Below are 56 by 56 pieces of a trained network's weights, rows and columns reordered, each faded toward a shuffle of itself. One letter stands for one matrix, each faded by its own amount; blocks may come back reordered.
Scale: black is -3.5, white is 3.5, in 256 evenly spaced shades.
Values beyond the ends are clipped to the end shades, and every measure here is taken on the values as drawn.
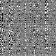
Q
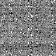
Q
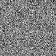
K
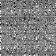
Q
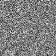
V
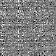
Q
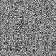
V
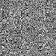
K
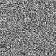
V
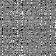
Q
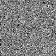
K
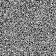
K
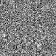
V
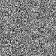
V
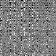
Q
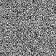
K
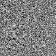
K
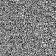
K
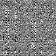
Q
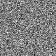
V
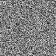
V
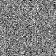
K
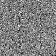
K
